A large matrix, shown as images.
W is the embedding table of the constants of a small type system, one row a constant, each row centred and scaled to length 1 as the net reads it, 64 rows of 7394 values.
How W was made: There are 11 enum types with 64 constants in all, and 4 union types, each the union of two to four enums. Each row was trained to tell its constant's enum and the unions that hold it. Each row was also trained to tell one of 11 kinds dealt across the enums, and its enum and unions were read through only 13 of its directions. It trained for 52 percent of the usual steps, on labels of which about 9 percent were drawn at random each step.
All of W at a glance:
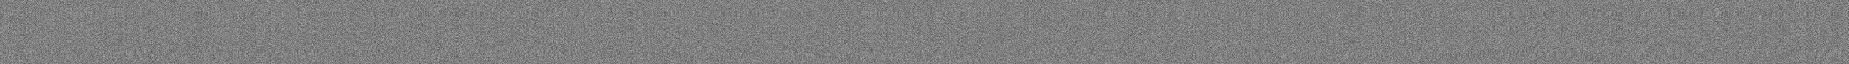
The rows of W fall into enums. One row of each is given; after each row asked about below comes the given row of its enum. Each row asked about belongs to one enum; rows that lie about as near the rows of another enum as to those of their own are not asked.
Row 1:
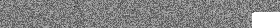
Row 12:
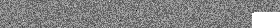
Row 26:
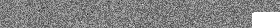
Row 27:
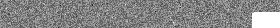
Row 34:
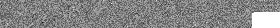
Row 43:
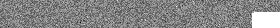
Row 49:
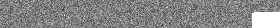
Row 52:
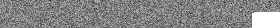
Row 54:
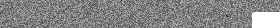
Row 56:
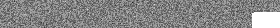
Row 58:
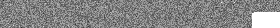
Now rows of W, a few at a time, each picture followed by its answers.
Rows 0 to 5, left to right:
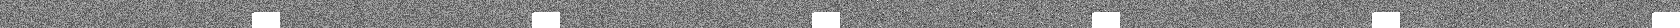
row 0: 34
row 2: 43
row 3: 49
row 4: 1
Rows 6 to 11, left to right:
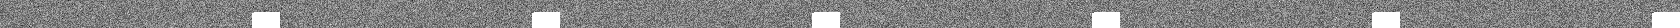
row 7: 34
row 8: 56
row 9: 58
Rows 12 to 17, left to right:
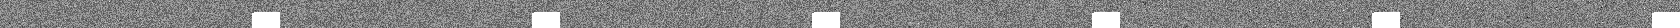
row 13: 12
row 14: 1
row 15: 12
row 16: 56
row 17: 1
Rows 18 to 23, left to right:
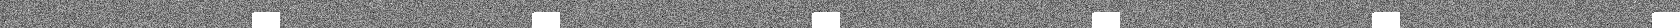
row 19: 12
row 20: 56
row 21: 49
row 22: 56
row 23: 34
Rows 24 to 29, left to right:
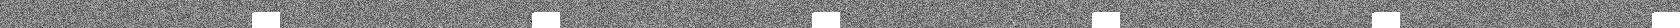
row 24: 1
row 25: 58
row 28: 12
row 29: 12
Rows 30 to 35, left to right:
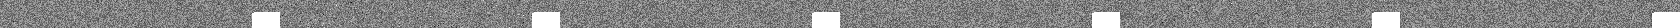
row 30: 34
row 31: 27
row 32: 54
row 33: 43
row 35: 52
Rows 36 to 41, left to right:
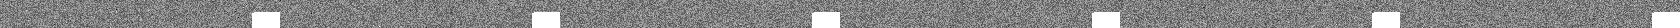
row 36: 43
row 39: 43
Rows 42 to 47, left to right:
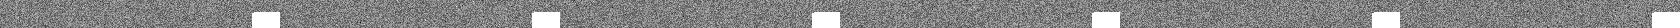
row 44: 27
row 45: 54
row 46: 12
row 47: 43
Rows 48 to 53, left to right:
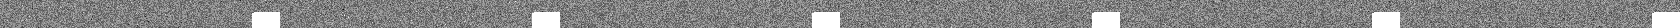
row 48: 52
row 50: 43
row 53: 54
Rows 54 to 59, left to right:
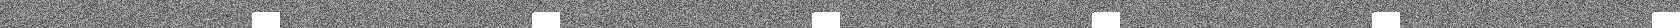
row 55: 34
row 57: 27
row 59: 34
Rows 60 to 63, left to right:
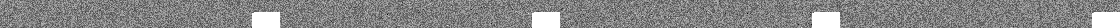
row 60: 1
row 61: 1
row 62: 49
